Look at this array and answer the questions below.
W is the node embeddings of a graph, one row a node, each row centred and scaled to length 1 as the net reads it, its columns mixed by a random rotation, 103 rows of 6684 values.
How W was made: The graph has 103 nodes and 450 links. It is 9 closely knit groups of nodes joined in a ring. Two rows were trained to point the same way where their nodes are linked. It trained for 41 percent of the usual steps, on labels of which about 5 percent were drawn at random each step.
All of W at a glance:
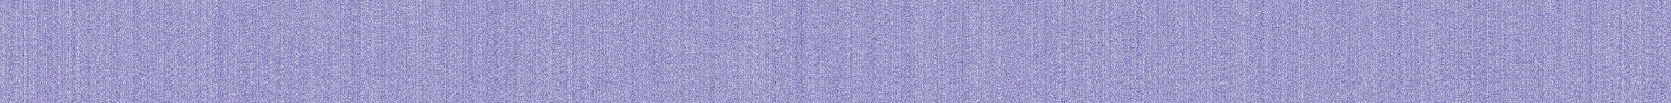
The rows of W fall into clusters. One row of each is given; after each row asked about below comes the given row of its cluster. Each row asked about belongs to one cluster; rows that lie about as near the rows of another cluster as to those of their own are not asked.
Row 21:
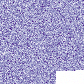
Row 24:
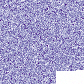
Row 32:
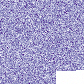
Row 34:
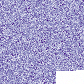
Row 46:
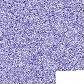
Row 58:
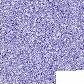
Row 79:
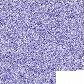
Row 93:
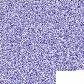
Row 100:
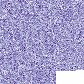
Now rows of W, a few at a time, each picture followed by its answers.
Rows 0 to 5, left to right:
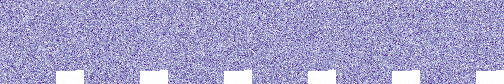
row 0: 46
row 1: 100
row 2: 93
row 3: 21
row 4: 46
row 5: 32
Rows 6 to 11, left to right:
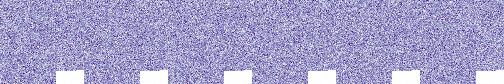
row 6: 79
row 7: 21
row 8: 46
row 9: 34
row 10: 21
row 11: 100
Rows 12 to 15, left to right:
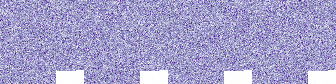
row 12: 24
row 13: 100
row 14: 34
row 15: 58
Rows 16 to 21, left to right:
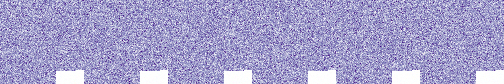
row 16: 21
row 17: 93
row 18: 24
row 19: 93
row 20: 32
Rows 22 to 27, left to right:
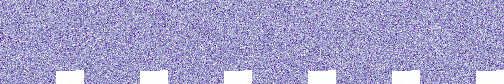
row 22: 34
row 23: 34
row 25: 93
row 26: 32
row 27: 24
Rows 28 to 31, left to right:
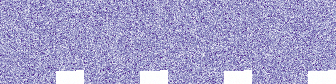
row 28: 79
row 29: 58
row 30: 93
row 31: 21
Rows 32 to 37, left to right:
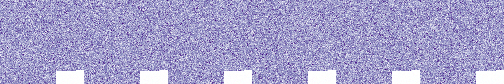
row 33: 21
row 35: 100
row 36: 21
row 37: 79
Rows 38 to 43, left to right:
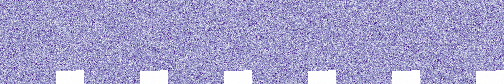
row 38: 100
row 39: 24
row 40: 34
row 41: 79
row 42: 21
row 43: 79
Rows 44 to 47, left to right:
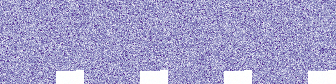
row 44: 34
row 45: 93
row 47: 24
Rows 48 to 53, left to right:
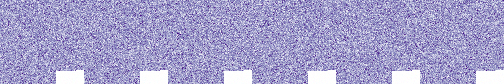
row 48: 24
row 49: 79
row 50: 100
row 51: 58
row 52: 79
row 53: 21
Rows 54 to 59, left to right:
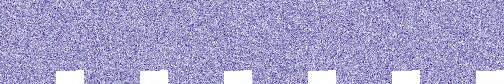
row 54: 21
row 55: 100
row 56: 46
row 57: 79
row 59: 24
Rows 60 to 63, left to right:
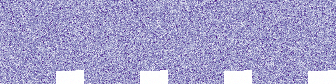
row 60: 46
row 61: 58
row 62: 58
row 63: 46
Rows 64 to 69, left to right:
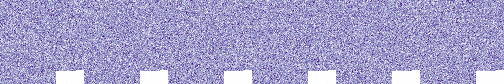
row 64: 79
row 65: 24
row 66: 32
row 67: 32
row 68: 21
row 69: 58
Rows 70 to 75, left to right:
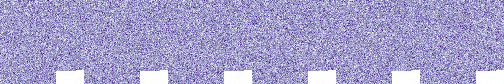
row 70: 58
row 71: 32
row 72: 32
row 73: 79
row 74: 58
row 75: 24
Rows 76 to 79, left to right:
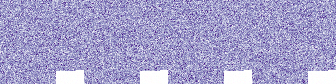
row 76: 21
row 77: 100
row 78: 100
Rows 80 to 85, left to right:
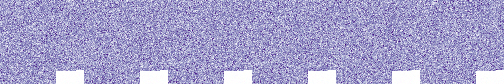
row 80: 34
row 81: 32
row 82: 32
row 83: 32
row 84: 46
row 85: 58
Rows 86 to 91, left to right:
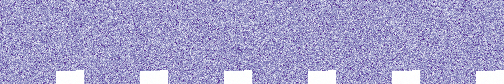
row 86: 34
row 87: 46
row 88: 24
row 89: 34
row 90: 100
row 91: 21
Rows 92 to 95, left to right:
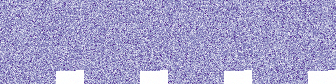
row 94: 93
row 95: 58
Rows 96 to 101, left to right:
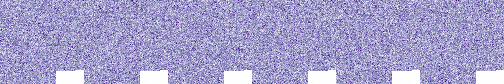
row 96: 21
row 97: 58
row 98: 24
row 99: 93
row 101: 32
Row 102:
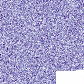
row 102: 34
